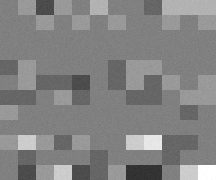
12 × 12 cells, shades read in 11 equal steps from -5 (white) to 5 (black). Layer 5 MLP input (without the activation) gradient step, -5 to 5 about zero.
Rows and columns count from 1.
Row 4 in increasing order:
0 0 0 0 0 0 0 0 0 0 0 0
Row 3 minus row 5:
-1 1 0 0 0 0 -1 1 1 0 0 0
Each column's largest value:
1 2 2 1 2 1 1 3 3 1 1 0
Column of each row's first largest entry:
3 1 1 1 1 5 1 11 1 4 2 8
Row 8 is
-1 0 0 0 0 0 0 0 0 0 1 0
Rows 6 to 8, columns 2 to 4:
-1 1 1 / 1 0 -1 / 0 0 0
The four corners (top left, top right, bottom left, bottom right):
0 -2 0 -5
